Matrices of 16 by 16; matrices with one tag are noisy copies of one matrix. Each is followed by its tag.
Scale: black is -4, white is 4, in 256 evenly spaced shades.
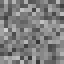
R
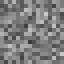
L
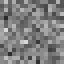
R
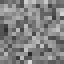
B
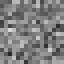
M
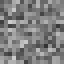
M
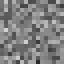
R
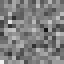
M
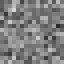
M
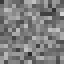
B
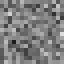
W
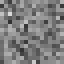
W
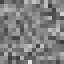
B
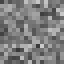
B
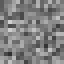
M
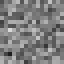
M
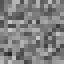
M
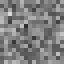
W
